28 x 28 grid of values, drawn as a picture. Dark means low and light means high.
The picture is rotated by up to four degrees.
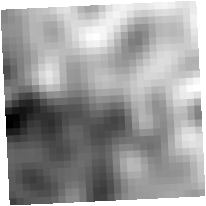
Slope: up to the top right. Odd rows or columns: none. Lone odd cells: none. Grain: blotchy.
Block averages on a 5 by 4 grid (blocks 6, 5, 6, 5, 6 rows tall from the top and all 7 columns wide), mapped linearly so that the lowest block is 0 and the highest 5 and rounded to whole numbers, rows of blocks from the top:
3 5 5 5 / 3 4 4 5 / 0 2 3 4 / 0 1 2 4 / 1 1 3 3
